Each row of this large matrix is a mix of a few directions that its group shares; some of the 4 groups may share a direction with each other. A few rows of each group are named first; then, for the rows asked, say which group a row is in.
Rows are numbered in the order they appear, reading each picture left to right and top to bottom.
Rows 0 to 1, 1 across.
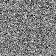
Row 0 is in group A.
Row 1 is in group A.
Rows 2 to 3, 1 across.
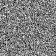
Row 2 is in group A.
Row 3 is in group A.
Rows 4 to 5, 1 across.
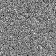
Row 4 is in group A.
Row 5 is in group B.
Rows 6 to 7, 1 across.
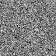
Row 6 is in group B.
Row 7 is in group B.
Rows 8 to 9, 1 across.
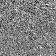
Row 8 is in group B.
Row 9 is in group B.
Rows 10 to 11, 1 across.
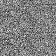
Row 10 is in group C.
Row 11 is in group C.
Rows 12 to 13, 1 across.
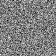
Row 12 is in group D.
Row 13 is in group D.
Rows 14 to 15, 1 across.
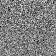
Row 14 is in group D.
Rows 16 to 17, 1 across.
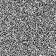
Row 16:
A
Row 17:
A
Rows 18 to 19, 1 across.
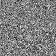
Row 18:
B
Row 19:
A
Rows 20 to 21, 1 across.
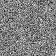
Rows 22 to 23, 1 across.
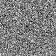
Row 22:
D
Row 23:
A
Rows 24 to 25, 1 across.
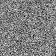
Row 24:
A
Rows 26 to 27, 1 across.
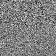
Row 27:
A
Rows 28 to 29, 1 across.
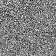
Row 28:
C
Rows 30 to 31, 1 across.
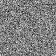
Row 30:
C
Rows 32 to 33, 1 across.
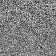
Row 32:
C
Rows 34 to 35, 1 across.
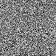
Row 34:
A
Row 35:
B
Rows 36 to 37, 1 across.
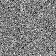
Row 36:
D
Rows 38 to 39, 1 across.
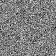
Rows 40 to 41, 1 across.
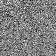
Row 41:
A
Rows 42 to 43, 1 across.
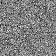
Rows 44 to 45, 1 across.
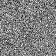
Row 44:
C
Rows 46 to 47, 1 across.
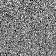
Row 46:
C
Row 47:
B
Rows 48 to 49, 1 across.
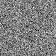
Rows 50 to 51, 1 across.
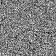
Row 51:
B
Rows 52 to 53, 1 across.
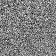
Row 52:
A
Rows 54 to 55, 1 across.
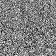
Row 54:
D
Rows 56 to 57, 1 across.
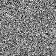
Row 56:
C
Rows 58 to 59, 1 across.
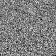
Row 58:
B
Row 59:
D
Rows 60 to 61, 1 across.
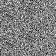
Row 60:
C
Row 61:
C
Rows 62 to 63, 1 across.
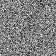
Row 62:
B
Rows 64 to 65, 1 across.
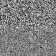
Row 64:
A
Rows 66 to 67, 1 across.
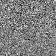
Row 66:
D
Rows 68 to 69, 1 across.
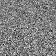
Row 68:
B
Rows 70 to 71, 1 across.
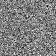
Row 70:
A
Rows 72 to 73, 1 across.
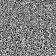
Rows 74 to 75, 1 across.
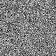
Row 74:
A
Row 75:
C
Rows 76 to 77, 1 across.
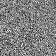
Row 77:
C
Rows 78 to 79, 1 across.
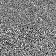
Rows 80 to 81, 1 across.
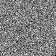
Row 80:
D
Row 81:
D
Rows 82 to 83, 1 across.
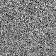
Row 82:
C
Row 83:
B
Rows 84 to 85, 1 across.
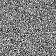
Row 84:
C
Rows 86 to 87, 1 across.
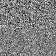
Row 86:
A
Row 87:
B
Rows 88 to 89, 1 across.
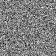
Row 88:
A
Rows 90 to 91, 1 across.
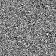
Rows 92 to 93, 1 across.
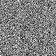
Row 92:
B
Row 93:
D
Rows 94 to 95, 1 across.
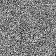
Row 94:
C
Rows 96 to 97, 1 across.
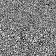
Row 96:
B
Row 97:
D
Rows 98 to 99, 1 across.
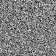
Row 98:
A
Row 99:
A
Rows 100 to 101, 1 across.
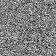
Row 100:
B
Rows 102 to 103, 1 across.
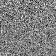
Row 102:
C
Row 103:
B
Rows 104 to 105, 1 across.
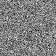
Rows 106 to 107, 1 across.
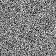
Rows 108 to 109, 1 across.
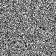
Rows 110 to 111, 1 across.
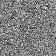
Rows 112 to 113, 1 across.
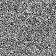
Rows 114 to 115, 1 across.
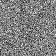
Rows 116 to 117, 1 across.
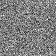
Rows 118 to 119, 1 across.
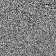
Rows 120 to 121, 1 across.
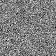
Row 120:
D
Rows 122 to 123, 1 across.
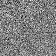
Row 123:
C
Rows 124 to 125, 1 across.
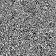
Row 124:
B
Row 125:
B
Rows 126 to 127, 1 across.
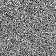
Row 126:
C
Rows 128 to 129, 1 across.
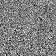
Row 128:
B
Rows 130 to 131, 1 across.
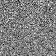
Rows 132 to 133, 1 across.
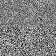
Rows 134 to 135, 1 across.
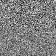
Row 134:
D
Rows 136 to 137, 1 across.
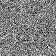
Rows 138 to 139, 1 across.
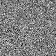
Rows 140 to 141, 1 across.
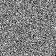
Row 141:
D
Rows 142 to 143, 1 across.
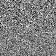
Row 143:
C
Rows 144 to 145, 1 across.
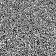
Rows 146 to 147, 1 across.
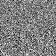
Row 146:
D
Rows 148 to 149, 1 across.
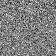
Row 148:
C
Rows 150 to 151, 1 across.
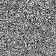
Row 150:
A
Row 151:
A
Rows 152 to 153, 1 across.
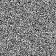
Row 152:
A
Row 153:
C
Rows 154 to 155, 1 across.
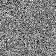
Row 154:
C
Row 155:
A
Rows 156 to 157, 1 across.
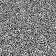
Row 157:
A
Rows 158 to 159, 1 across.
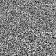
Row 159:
B
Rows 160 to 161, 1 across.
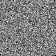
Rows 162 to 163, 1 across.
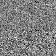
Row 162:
B
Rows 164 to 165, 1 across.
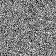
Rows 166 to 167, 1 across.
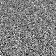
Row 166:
B
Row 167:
D
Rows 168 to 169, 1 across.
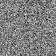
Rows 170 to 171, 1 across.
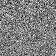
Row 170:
C
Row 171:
D
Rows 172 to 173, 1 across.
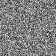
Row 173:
A
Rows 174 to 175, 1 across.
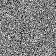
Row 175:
D
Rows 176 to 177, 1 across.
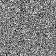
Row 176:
D
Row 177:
B
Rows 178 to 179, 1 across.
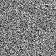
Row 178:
B
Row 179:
A
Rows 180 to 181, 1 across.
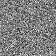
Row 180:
C
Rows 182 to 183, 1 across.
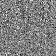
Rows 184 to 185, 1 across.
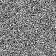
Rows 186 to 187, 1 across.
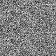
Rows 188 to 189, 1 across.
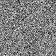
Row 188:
B
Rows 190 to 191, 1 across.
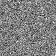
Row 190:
A
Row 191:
D
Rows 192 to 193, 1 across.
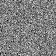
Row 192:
D
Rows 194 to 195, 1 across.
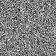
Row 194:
D
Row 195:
A
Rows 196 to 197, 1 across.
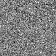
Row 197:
A
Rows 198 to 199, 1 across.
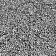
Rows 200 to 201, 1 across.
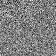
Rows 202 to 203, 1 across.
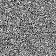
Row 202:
A
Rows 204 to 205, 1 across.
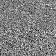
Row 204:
B
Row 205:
C
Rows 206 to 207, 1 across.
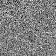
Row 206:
C
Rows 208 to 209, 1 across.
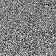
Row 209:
B
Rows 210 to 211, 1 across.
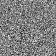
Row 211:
D
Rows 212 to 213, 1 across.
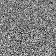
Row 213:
D
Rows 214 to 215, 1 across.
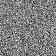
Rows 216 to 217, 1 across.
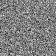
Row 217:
A
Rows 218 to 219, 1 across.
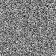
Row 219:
D
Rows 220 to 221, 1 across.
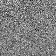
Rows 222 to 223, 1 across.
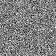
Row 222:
D
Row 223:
B
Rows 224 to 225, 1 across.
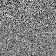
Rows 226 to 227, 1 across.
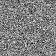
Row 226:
B
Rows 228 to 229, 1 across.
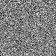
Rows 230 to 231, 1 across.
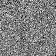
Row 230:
C
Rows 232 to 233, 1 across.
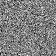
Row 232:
A
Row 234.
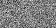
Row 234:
C
